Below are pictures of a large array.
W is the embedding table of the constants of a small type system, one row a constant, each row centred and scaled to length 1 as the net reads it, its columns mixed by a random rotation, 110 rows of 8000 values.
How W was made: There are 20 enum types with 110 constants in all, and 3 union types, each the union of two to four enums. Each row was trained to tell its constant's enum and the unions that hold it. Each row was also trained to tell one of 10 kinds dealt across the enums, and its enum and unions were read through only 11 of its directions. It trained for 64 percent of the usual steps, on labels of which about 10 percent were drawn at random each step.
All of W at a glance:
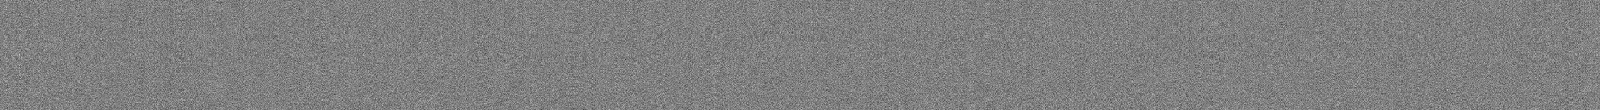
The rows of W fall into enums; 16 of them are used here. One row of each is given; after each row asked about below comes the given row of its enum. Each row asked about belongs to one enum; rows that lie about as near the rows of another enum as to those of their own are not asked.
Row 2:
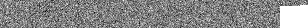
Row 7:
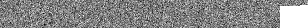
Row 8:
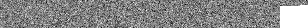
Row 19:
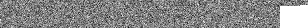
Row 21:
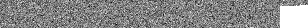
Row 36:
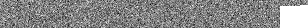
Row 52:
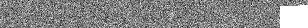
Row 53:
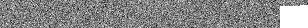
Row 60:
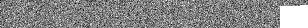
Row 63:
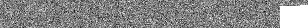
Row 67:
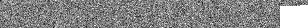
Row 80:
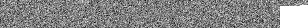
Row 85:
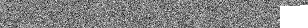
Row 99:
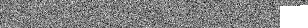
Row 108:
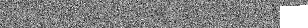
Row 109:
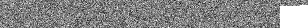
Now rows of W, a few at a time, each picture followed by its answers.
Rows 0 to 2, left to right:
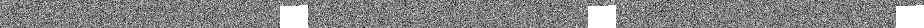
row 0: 109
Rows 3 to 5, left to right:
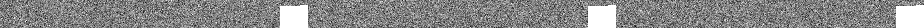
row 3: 19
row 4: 99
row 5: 8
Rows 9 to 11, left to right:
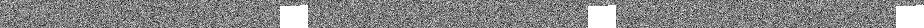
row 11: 21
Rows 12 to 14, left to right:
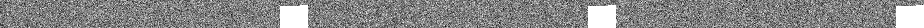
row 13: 108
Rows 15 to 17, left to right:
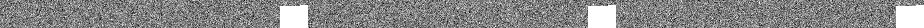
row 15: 53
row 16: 60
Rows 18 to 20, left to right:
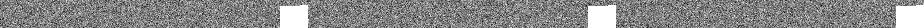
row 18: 80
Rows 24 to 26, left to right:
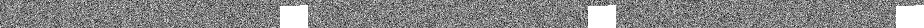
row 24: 2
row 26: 52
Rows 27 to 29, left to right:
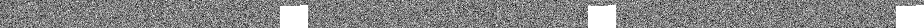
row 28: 85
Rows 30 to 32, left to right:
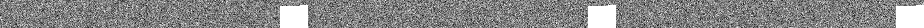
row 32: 7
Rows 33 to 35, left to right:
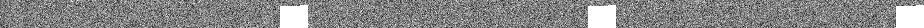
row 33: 99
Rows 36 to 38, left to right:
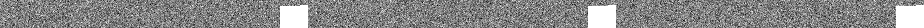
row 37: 19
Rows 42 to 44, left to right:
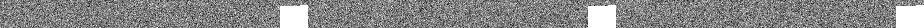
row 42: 60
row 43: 99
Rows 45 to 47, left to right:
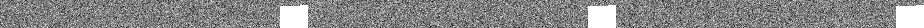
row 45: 8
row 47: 109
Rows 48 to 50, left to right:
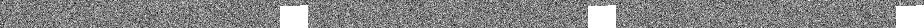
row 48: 60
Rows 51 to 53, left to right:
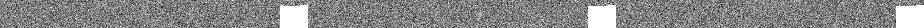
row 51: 85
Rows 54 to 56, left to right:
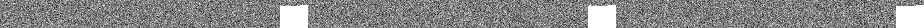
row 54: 85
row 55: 85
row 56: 108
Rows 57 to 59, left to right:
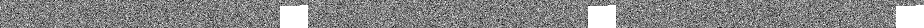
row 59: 109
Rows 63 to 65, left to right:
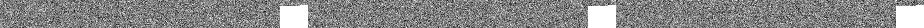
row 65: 67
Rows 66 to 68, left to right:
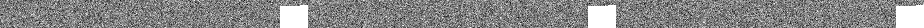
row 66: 53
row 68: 36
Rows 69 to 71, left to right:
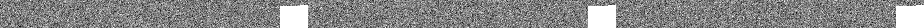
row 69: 8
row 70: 36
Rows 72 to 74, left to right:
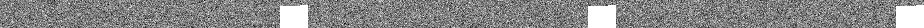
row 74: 19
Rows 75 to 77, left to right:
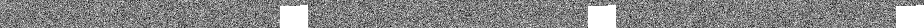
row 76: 8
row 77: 53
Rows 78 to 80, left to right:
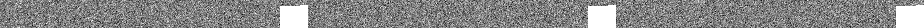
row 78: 2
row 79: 108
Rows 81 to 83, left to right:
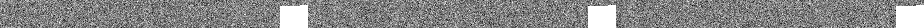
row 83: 99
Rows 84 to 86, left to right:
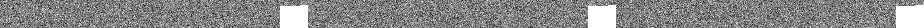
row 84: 109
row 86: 7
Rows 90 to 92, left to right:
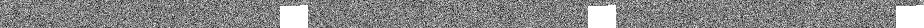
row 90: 109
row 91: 8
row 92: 36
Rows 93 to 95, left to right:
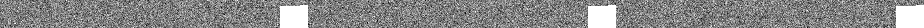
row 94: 60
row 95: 108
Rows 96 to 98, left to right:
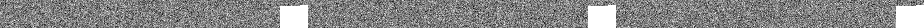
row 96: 7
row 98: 19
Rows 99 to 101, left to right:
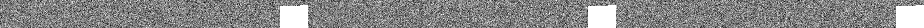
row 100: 99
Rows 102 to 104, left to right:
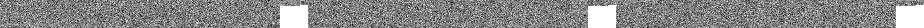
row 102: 85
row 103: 7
